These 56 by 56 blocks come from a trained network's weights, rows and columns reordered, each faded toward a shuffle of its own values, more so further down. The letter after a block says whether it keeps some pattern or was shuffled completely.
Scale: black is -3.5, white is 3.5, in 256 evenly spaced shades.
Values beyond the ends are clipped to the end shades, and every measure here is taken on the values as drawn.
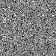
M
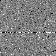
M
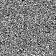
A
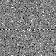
M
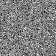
M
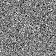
A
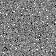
A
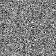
M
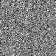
M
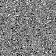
M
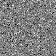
M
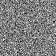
A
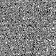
M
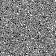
A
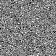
A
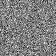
A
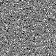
M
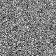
M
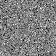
A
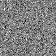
M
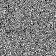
A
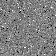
A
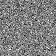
A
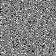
M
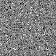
M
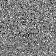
M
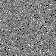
A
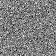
A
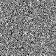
M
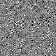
M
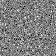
M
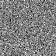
A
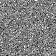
A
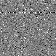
M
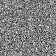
A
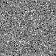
M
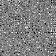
M
